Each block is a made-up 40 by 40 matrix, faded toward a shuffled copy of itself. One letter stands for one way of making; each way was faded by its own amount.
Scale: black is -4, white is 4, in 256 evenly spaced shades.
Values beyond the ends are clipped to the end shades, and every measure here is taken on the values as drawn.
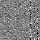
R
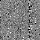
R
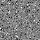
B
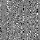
R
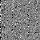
R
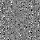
R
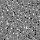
B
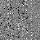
R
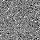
B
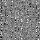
R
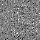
R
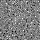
B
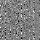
R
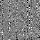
R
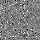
B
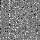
B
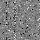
B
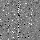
B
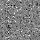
B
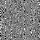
R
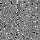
B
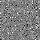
B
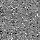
B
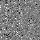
B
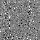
B
